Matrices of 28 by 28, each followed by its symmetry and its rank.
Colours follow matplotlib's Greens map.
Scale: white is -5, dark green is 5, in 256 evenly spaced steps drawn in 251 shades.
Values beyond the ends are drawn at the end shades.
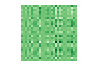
neither, rank two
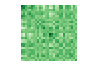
symmetric, rank three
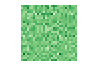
neither, rank five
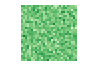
neither, full rank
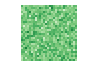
neither, full rank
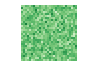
neither, full rank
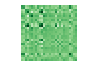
symmetric, rank three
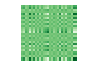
symmetric, rank one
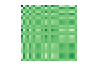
symmetric, rank one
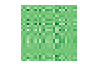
neither, rank two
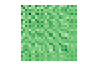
symmetric, rank three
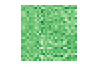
neither, rank five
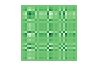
symmetric, rank one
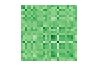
symmetric, rank three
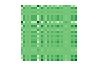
symmetric, rank one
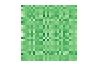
neither, rank two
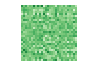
neither, rank five
